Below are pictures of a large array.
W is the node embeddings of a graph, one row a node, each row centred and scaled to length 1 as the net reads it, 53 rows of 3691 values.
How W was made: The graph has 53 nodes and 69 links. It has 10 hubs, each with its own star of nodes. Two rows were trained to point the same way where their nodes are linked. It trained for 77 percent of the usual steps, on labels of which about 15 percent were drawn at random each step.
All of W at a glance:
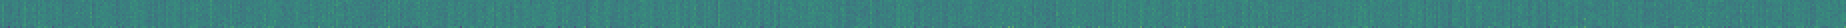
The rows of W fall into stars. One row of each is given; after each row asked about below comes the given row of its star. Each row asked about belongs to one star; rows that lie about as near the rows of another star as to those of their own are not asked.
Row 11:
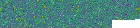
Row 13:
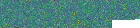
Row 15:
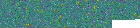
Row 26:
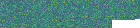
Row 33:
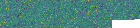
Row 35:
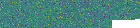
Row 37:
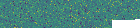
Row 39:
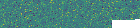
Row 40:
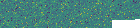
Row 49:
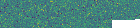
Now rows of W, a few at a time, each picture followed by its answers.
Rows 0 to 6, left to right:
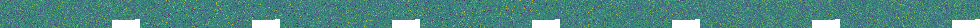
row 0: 39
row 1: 39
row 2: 33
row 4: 35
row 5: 33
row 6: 49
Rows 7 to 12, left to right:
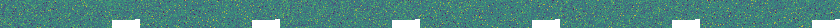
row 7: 33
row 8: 40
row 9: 35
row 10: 13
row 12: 35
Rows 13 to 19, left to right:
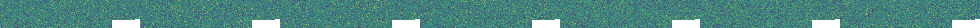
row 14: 15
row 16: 15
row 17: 37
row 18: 15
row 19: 49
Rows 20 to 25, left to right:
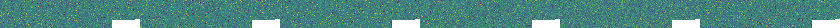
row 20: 15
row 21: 39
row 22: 26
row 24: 39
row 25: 11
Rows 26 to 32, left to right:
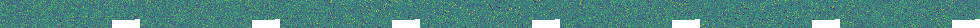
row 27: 11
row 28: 33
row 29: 40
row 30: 15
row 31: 11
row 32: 37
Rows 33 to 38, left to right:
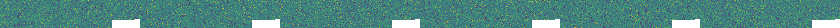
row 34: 49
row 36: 11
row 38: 13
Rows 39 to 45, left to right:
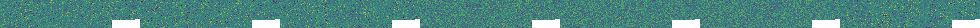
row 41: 37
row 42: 40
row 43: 39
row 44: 35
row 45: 26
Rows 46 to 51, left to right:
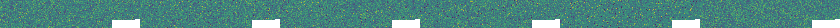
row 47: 35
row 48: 35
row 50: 40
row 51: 37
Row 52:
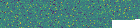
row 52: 13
